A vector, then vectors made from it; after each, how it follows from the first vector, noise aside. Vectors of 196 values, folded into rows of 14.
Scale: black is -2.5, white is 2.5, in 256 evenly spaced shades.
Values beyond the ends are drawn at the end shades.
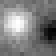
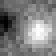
reversed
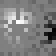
partly zeroed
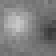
shrunk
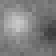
shrunk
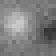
shrunk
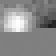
partly zeroed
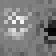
partly zeroed
